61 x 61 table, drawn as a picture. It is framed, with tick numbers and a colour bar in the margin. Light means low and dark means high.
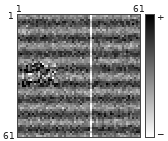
Odd patch: rougher, in the middle left. Odd lines: column 37. Histogram: bell-shaped. Stripes: horizontal, repeating 8 times. Roughest part: middle left.
